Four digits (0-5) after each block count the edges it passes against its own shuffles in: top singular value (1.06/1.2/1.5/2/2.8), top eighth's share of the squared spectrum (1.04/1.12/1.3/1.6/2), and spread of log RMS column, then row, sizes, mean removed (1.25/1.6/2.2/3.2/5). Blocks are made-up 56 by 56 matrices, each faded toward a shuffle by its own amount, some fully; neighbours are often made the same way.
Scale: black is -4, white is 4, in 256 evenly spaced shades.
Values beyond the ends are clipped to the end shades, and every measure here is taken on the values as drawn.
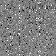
3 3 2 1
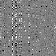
4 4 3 1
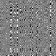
4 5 3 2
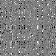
4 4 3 1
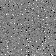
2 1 1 0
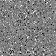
3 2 1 0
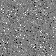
2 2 0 0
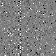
3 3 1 1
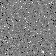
0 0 0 0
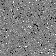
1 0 0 0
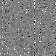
3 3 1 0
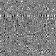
4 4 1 2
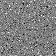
0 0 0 0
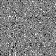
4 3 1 1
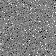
0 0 0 0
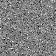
0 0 0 0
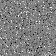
1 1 0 0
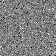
0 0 0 0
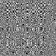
4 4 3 2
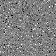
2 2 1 0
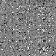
3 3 2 1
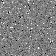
0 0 0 0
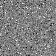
0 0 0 0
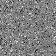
1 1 1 0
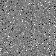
1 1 1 0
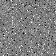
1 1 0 0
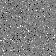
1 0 0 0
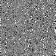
1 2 2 0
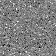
1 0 0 0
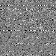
2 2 0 3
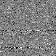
2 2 0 2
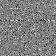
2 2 0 1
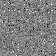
0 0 0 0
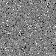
0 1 0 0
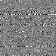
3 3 0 3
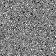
2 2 0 1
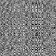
4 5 3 3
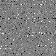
2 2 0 1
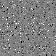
0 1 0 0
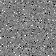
2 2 0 0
